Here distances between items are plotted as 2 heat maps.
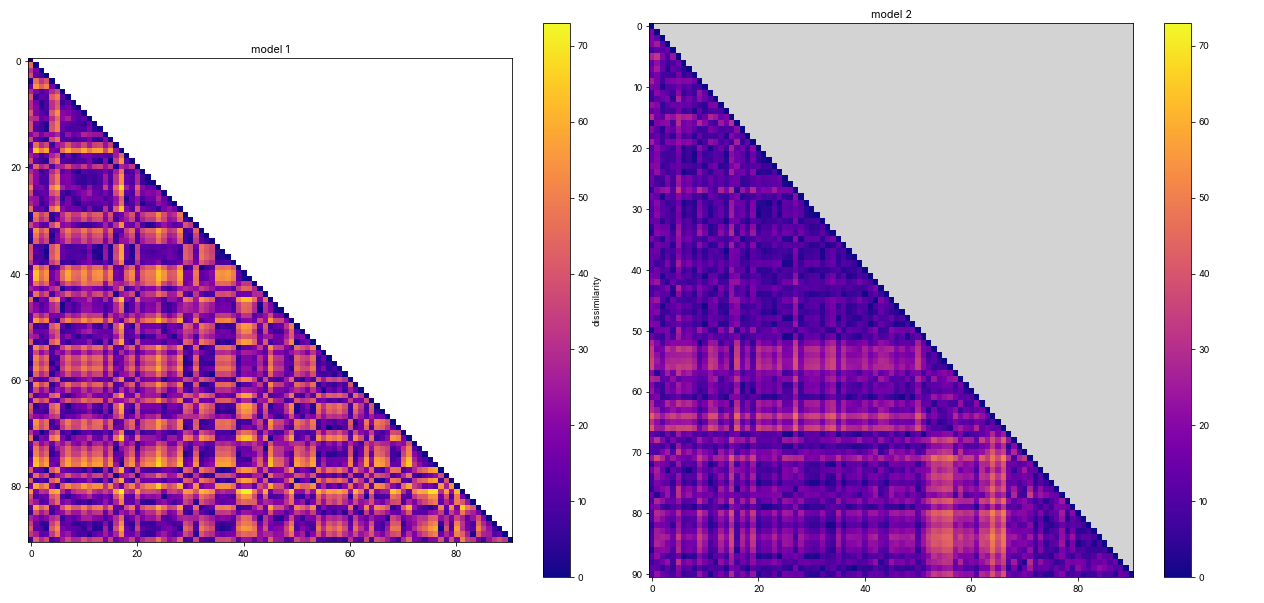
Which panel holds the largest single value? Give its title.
model 1
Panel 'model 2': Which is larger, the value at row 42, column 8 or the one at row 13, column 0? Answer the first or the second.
the second
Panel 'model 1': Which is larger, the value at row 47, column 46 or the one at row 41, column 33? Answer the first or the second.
the second
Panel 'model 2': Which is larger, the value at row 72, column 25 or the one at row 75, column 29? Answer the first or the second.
the first
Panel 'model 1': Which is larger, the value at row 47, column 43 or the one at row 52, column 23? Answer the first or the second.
the second
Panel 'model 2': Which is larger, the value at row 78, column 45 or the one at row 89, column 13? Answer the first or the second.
the first
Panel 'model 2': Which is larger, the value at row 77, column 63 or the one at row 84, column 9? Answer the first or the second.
the second
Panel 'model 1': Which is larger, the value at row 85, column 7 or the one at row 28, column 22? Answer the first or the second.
the first
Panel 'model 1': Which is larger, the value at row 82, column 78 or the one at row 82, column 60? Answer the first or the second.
the first
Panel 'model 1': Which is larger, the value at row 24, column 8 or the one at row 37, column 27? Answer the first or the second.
the first
